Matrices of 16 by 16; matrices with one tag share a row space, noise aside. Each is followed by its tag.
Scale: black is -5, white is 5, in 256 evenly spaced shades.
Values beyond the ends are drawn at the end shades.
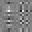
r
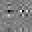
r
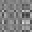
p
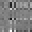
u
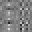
r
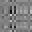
u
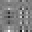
r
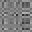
p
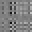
u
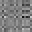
p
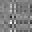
u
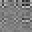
p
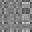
p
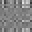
p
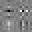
r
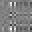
u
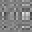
p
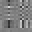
r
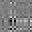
u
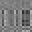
p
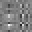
r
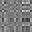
p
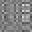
p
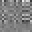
p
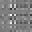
u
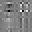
r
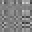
p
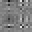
r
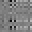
u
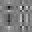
r
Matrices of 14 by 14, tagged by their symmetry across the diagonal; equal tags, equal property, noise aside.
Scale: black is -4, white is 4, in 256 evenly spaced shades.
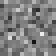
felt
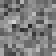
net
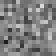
felt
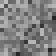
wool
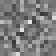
wool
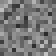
wool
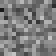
net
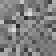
wool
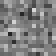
felt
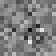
wool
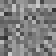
felt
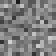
net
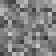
felt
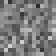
net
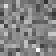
net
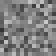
felt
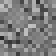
wool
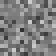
felt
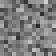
net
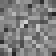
wool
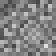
wool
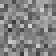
net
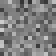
felt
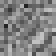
wool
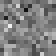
felt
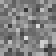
wool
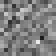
felt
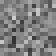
net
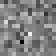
net
